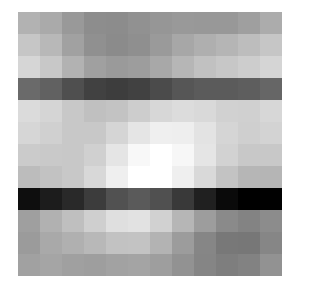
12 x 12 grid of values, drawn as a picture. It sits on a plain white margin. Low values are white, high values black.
Calmest part: middle left. Odd lines: rows 4 and 9. Ninth with the lowest average: centre. Ninth with the highest average: bottom right. Slope: none.
